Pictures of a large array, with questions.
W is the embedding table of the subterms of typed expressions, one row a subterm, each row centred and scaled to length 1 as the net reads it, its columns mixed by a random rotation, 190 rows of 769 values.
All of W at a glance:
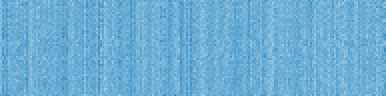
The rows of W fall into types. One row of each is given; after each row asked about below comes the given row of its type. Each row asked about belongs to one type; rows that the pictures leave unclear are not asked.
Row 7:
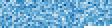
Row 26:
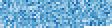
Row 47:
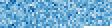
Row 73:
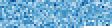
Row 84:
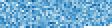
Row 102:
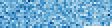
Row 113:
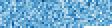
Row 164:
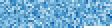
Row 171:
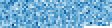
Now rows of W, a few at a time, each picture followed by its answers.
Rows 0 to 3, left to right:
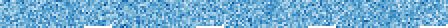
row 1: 47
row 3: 113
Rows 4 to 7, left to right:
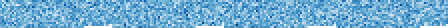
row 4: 84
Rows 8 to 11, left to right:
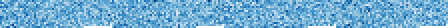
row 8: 171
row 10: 84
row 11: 47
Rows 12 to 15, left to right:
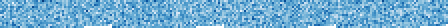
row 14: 26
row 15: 47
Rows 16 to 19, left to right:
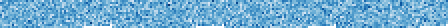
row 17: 26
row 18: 171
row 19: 102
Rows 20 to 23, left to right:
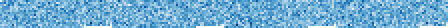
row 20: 26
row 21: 84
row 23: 171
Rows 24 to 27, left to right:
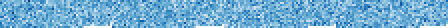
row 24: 102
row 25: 113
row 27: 102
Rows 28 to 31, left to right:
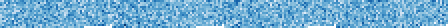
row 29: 47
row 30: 171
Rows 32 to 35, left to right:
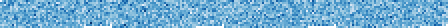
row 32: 26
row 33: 47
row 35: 171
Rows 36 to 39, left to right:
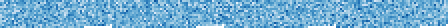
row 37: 164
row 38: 84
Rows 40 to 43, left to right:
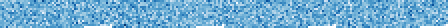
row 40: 26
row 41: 47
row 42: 84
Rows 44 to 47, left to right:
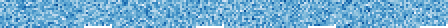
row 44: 7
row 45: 164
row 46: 26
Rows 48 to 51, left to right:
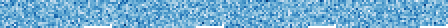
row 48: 171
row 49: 47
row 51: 113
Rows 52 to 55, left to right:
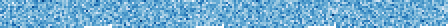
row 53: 113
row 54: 84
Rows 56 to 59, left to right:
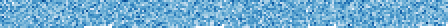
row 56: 84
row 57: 73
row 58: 73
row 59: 171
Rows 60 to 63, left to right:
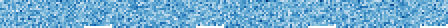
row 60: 26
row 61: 7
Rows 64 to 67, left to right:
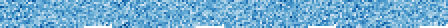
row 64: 73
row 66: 7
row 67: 73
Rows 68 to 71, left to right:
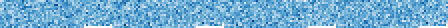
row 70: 113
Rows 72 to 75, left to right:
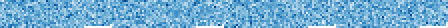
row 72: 47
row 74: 47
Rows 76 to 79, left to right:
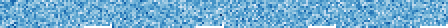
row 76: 171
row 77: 102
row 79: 164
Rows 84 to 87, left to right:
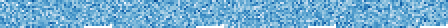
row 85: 84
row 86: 26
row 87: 102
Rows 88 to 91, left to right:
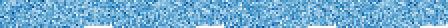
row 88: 102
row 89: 171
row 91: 171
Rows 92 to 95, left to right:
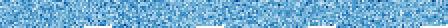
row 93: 47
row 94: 73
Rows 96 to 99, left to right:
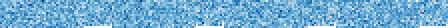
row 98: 73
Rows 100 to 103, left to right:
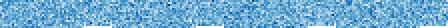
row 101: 26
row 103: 164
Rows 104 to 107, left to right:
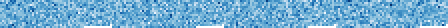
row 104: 47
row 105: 164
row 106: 113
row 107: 73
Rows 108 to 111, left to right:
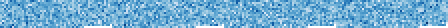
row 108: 47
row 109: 171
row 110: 73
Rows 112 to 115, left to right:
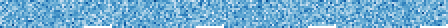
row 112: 113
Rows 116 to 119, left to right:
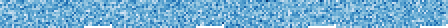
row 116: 7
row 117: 7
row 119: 26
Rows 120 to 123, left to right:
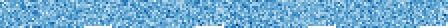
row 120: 164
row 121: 73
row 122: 47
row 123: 84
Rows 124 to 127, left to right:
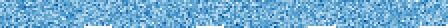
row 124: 7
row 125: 164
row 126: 84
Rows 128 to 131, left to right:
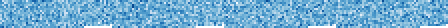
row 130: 84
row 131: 47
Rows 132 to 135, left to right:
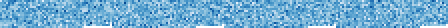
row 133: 171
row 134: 84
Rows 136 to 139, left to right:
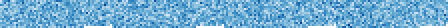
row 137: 7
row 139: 171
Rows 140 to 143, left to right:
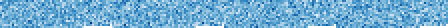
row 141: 171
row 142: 113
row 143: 7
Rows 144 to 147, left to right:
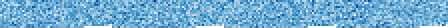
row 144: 84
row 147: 73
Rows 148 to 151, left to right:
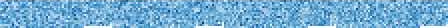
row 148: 84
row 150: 26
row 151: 164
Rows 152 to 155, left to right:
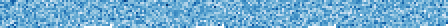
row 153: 73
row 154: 7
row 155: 7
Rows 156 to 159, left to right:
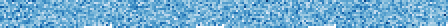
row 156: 73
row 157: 7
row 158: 26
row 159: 102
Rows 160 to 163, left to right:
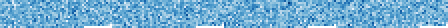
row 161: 84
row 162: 102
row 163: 171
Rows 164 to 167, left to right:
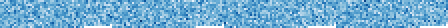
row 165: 113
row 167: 102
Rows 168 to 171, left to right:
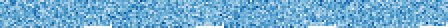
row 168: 164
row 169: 102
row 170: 102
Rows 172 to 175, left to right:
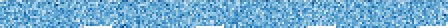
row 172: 26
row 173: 47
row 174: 113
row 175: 84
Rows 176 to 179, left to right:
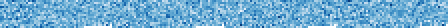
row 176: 73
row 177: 171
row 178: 171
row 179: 73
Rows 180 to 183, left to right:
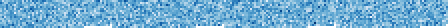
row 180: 47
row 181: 73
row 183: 26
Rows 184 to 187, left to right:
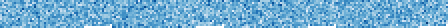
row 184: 164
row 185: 102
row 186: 73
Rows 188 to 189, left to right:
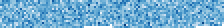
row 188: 113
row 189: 171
